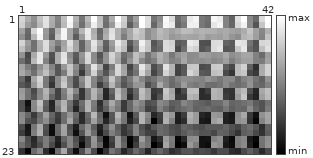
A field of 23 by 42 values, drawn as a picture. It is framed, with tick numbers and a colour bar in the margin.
Values rise toward the top. On average the colour sits 50% of the way up the scale. Upright stripes repeat 10 times across the table.
